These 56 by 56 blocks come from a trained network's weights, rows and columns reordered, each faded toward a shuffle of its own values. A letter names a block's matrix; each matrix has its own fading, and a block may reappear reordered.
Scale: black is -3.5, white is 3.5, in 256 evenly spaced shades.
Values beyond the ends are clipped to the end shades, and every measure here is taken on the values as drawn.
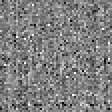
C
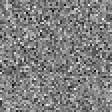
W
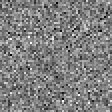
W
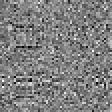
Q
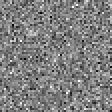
W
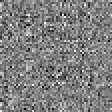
Q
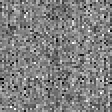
C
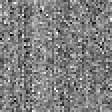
C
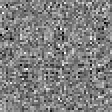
Q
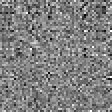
Q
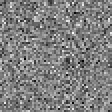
Q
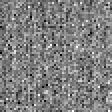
C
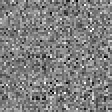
Q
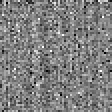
C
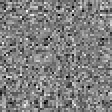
Q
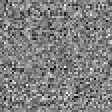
Q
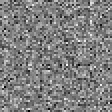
Q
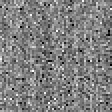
C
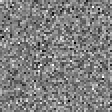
W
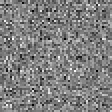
Q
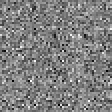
Q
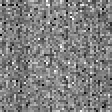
C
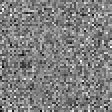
Q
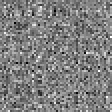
Q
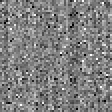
C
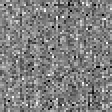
C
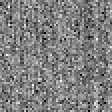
C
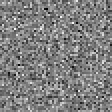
W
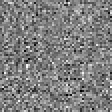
Q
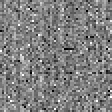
C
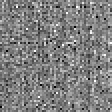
C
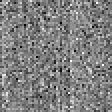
C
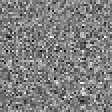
Q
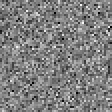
W
